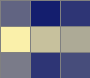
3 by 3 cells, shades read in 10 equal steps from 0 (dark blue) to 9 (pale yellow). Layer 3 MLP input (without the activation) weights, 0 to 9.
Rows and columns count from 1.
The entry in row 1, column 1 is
3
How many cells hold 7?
1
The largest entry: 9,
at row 2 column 1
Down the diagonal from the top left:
3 7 2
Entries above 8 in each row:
0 1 0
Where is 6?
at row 2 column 3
